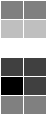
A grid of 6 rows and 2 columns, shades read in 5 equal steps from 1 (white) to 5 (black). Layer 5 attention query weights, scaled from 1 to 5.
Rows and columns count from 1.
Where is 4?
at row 4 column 1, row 4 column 2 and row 5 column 2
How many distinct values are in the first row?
1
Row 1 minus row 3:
2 2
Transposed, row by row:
3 2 1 4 5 3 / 3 2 1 4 4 3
